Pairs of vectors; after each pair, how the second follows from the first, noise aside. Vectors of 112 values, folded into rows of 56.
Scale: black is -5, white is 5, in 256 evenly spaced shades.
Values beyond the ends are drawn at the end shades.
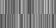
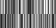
scaled up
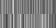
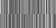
shuffled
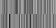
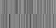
shrunk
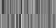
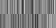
shuffled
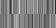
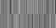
shrunk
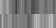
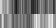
scaled up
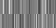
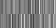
shuffled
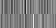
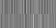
shrunk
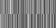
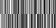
scaled up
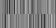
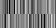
scaled up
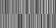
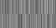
shrunk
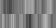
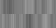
shrunk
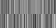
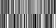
scaled up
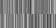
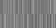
shrunk
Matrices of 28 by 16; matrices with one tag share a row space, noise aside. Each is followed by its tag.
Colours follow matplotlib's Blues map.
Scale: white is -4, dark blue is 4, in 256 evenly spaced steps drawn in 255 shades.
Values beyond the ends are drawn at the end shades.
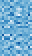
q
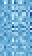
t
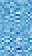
q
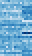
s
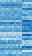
s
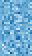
q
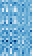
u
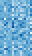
t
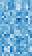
q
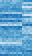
s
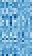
u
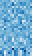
t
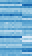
s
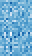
u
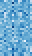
t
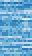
s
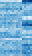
s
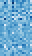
t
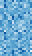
t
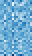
t
